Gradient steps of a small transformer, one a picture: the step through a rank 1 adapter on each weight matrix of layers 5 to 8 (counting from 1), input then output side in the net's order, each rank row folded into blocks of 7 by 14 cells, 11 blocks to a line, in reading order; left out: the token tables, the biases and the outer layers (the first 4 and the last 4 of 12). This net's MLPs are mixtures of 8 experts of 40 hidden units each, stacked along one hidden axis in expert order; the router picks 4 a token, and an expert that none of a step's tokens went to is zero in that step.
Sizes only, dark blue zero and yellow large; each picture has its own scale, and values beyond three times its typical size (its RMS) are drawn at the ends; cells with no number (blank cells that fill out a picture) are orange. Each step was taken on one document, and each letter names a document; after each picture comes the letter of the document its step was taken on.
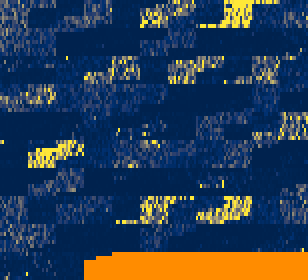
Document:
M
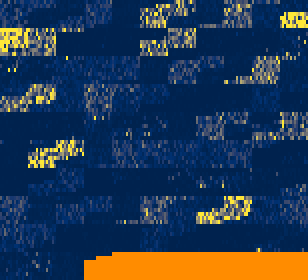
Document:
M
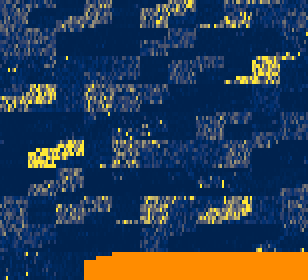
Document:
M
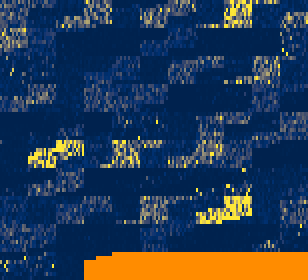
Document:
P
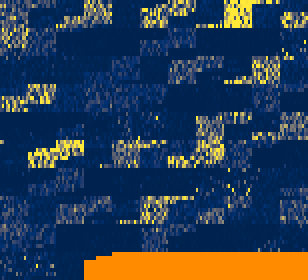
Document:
P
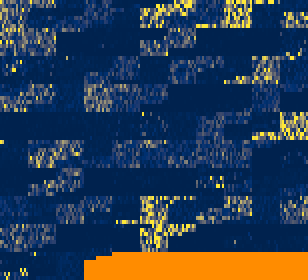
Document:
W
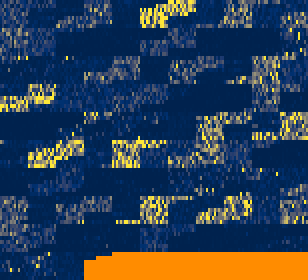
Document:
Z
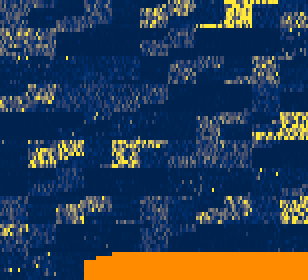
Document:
Z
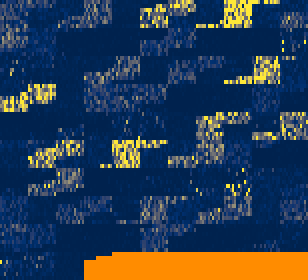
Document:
P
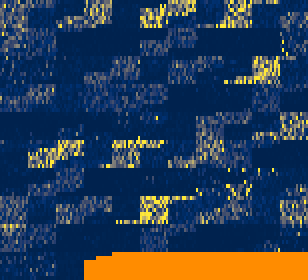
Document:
P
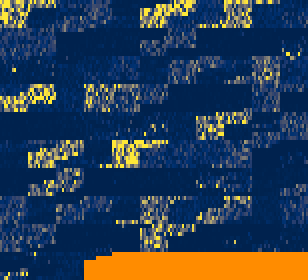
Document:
W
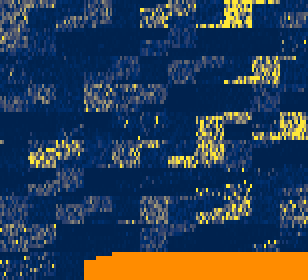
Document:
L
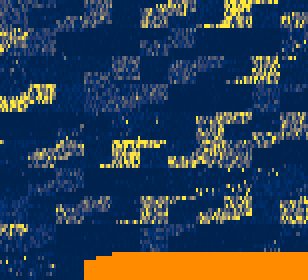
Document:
P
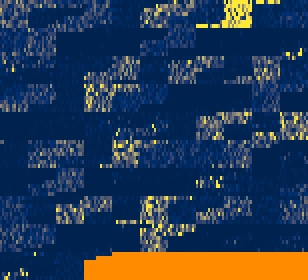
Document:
W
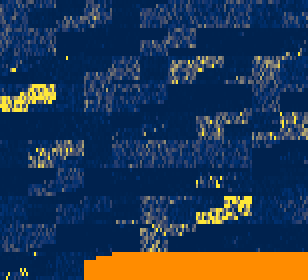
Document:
W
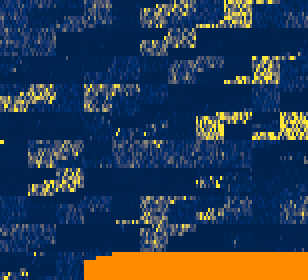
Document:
W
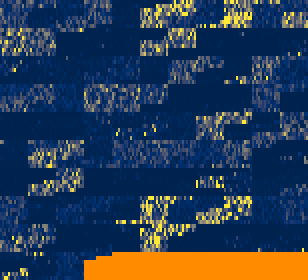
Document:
W
